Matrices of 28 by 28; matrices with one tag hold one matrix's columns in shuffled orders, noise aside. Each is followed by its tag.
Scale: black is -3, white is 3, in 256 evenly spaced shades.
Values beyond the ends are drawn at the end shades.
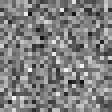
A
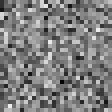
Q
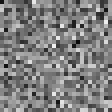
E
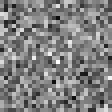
Q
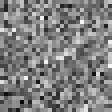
Q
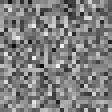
E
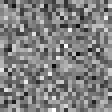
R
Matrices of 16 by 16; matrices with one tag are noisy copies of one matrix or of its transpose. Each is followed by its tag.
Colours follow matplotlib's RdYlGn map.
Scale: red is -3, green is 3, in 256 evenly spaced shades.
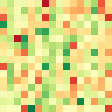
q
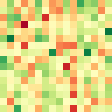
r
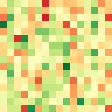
q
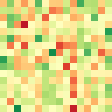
r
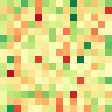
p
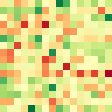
r
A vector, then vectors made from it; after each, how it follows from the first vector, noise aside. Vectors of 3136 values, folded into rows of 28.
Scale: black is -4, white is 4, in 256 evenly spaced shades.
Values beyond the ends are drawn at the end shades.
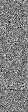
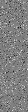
partly zeroed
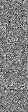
copied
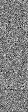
copied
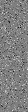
partly zeroed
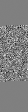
partly zeroed
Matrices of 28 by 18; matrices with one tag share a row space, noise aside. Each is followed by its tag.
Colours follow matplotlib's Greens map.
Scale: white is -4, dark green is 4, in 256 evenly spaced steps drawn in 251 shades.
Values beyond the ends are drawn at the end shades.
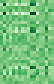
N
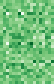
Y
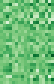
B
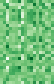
Y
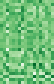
Y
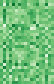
N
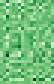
Y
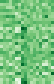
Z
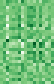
Y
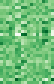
Z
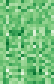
Y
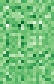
Y
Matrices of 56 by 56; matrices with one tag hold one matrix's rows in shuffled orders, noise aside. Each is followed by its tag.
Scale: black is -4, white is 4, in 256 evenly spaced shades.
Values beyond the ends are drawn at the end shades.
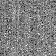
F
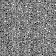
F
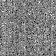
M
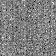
M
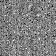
F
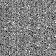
F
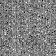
F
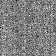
M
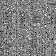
F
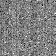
F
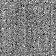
M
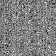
F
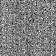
M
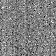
M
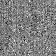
F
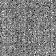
M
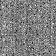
M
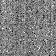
M
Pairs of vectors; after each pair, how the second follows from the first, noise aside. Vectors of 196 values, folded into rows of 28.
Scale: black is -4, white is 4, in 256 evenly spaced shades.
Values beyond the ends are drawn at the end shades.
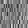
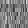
shuffled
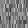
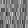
shuffled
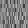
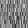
sign-scrambled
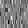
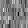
shuffled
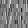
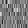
shuffled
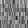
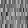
shuffled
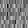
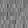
shrunk
